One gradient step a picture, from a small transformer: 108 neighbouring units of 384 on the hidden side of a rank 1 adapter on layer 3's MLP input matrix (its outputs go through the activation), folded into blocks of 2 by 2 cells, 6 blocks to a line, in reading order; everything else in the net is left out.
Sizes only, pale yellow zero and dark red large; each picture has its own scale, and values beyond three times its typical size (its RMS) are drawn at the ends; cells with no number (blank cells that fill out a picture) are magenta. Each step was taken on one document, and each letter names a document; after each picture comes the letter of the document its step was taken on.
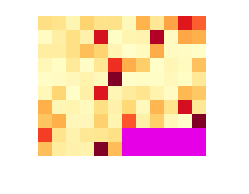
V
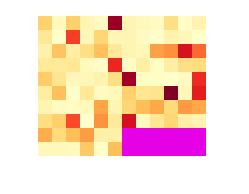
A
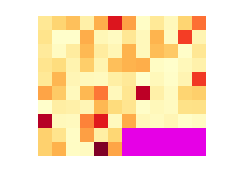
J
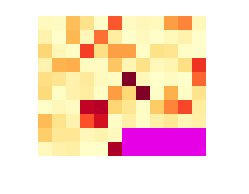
A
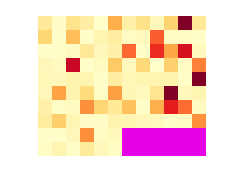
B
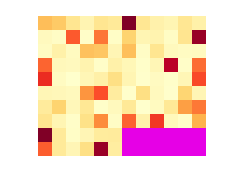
V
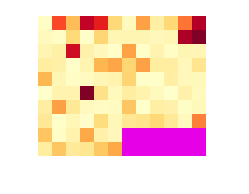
V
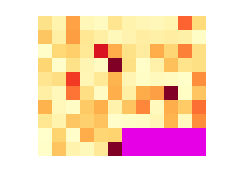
A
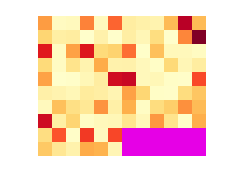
V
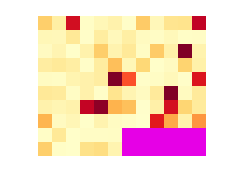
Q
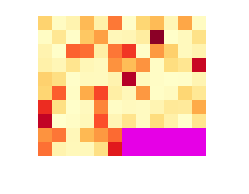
J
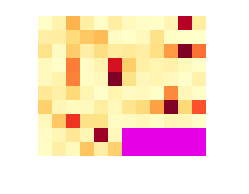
A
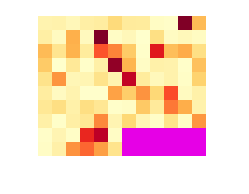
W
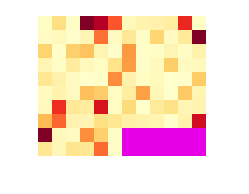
V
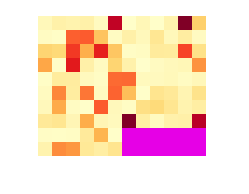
W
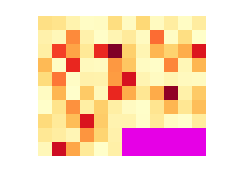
W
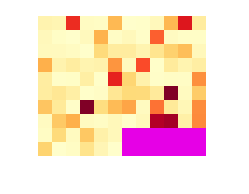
Q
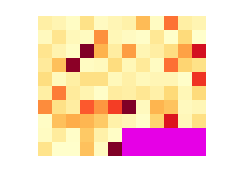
B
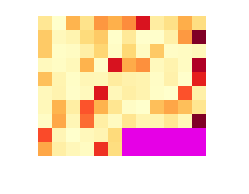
V
